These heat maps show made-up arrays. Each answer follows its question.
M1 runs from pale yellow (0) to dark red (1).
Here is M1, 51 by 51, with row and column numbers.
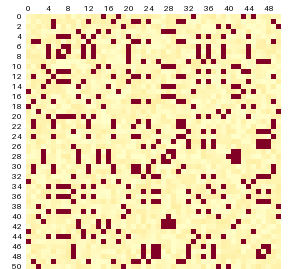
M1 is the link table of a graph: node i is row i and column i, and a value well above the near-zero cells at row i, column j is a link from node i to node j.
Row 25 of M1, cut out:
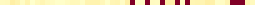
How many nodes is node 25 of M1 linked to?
8
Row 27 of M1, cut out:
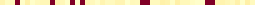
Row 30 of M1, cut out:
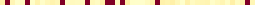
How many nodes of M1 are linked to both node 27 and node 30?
0
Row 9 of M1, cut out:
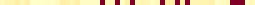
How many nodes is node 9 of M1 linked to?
9
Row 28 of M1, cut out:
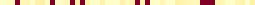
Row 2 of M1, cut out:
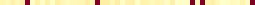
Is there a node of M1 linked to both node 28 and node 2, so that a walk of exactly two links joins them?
yes
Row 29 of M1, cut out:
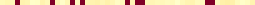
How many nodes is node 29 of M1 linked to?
9
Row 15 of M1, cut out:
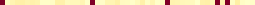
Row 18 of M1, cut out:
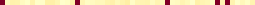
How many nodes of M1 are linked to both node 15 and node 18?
4
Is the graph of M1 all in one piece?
yes
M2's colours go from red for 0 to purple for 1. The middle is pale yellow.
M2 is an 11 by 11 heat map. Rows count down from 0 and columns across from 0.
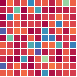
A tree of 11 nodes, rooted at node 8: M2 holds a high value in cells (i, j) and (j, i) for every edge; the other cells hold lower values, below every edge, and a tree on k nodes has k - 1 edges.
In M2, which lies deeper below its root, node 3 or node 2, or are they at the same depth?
node 2
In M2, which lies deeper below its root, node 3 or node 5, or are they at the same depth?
node 5
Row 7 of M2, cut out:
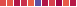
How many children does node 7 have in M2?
0
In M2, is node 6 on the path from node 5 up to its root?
yes
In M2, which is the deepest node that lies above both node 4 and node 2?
6
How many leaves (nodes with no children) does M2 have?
5
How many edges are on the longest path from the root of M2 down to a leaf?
4
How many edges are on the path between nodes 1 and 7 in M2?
2
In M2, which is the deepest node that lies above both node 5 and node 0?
6
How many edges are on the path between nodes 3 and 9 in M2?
5
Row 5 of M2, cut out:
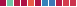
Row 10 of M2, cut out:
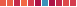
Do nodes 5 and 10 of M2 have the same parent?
yes
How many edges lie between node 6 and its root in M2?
1
